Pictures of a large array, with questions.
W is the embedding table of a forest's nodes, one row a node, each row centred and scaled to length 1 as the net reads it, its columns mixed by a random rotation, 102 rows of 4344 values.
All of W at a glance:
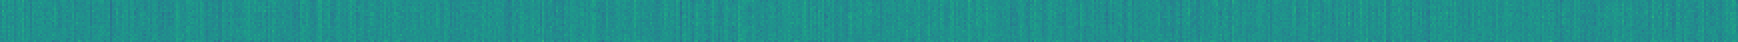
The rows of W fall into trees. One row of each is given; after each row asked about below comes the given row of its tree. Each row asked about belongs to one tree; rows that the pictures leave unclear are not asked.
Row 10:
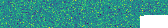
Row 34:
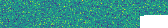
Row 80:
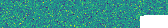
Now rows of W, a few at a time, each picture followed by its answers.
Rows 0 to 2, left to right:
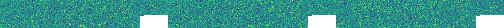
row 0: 10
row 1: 10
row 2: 10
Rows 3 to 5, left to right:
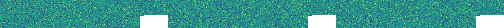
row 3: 34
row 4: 34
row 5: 34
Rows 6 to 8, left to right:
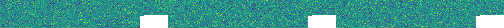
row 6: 34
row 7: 80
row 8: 10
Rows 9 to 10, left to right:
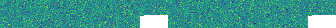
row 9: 10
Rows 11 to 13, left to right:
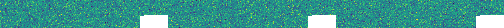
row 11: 34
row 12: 10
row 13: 34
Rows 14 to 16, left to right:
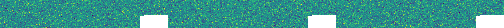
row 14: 34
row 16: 80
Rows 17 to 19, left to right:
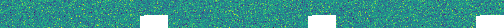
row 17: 10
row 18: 10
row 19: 34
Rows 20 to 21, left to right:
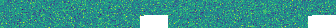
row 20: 10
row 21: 10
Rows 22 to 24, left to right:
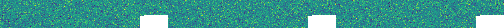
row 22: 34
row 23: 34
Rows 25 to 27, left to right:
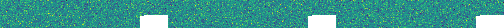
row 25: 80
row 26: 34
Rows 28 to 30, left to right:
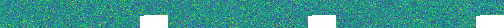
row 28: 10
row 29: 34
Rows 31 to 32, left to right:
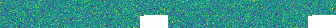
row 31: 34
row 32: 34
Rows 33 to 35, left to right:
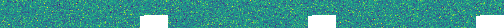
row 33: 10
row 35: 34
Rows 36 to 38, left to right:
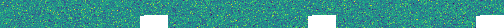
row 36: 10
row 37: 34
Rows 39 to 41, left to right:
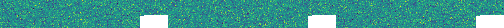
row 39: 34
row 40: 10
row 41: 34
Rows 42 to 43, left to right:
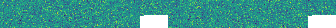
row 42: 10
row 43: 10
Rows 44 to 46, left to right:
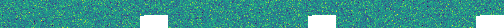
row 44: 34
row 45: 10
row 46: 34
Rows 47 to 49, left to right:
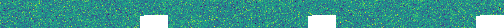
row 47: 34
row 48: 10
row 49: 34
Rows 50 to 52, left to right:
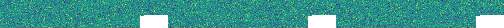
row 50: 10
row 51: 34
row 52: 34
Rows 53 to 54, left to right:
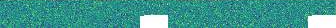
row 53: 34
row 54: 80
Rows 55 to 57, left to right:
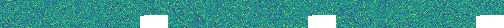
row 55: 34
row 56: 34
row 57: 34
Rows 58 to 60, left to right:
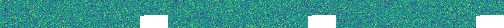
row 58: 34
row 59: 10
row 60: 34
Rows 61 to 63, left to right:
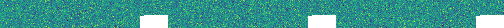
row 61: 10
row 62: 10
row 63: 34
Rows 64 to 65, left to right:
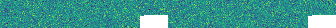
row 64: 34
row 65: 34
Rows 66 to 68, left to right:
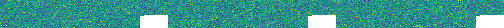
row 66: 34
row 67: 10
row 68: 10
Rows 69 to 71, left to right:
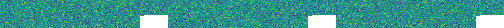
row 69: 10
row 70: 34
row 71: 80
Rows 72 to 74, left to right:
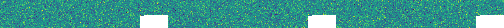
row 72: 10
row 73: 34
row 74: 10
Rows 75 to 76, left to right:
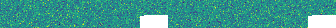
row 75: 80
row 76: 10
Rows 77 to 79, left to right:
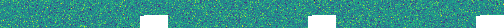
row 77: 10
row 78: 80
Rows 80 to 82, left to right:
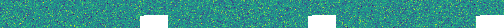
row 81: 10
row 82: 10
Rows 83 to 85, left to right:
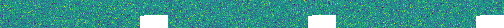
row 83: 34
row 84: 34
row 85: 80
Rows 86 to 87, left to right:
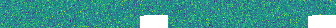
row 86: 10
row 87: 34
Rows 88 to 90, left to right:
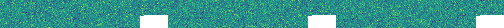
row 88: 10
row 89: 10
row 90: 34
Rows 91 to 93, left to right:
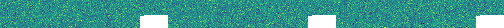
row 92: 10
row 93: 10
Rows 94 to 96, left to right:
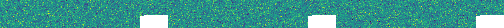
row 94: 80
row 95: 10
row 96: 34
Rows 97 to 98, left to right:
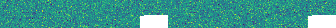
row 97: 10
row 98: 10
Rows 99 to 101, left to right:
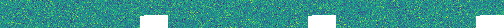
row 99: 80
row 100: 34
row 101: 10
